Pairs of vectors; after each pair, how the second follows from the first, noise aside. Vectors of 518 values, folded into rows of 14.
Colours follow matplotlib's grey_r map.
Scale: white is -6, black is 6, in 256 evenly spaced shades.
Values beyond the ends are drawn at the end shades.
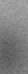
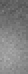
negated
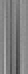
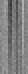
reversed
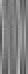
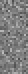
shuffled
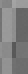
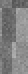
negated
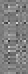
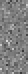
shuffled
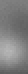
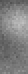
reversed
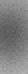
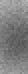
reversed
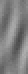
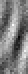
scaled up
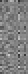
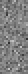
shuffled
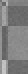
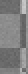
reversed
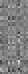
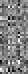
scaled up
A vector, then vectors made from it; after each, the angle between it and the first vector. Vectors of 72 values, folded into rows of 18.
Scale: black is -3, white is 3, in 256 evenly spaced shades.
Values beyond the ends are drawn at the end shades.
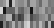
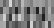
partly opposed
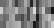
orthogonal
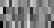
nearly parallel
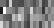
nearly opposite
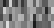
partly opposed
